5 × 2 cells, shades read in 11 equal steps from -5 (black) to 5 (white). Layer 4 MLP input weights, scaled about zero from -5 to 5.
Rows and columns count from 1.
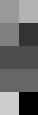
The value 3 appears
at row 5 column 1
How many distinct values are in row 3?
1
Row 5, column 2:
-5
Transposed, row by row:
1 0 -2 -1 3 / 2 -3 -2 -1 -5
